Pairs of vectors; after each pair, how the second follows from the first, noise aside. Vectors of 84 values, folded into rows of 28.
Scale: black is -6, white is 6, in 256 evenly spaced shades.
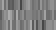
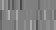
partly zeroed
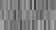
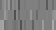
partly zeroed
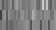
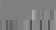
partly zeroed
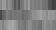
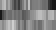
scaled up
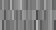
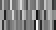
scaled up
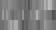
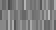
shuffled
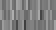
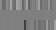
partly zeroed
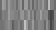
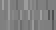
partly zeroed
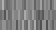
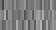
negated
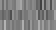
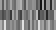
scaled up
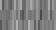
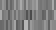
shuffled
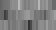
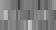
negated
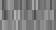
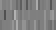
partly zeroed
